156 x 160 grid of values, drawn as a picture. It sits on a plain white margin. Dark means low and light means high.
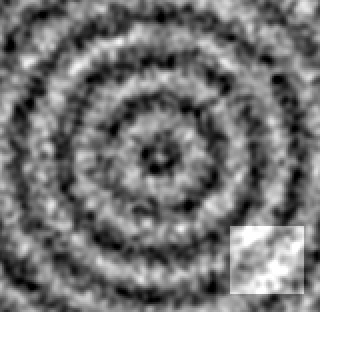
Concentric rings centre on the centre. The ninth with the highest average is the bottom right. In the bottom right lies a patch that is higher than the rest. The values follow a bell shape.
